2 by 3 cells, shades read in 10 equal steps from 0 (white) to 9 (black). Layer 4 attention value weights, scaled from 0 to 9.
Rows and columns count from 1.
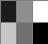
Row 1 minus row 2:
6 -1 -9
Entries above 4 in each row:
1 2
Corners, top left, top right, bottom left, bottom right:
8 0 2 9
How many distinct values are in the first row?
3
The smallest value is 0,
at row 1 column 3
